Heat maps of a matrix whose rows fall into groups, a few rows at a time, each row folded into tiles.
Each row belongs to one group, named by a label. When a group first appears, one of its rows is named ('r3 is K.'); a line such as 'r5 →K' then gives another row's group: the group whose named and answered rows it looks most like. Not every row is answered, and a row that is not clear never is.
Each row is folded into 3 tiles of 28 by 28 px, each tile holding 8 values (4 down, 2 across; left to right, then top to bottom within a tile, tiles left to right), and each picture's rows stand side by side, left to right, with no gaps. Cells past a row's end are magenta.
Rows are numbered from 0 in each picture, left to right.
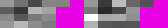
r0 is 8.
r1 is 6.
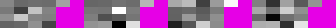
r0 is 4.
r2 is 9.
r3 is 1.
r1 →1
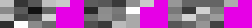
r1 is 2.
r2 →4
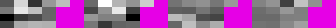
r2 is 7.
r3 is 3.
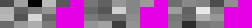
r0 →3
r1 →1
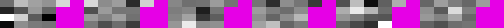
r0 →7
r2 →7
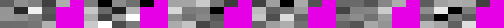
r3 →3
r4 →2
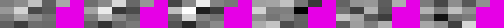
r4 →7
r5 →1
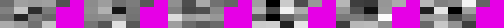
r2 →6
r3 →1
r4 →9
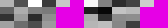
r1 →8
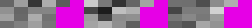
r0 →3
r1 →8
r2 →2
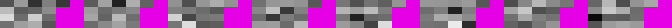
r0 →3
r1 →3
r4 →1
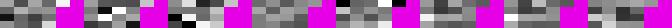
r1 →4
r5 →6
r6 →6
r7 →7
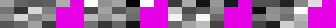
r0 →4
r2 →3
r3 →2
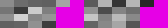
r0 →4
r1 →3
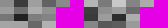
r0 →1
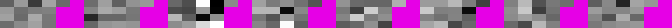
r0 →3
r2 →7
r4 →4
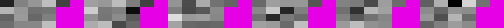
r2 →6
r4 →8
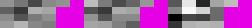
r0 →8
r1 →8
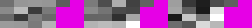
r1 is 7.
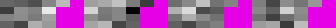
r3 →1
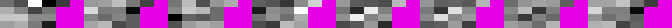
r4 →4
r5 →4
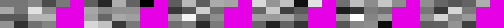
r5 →4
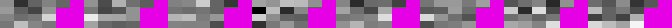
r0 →9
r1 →6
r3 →7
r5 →7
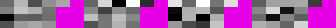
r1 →3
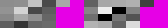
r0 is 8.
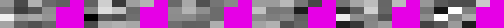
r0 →6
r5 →4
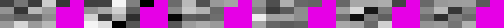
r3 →6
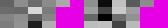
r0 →1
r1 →1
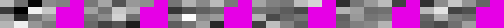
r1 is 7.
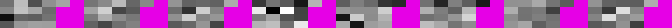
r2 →4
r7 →4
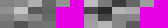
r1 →8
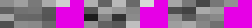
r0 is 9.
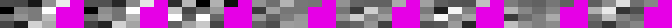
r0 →2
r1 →2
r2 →3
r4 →4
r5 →4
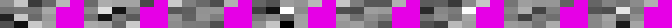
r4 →8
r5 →2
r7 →1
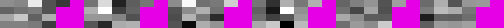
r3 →1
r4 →7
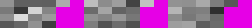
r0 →4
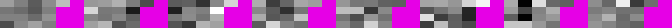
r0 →9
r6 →1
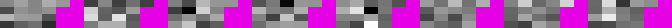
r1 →3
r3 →3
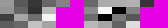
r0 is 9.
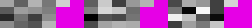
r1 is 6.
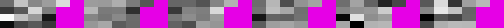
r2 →2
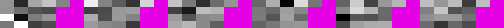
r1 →8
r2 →8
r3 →3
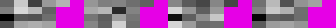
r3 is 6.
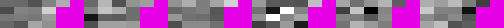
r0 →2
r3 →4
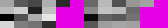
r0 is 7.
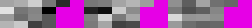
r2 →6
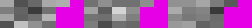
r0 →9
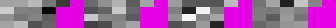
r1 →7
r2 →4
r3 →3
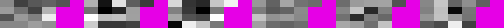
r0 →9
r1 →6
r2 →9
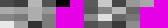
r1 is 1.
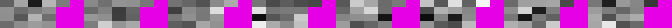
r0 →3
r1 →7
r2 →2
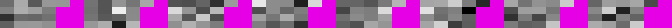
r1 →1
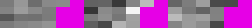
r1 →2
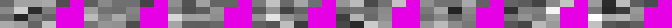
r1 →3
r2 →6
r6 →2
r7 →6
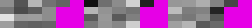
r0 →6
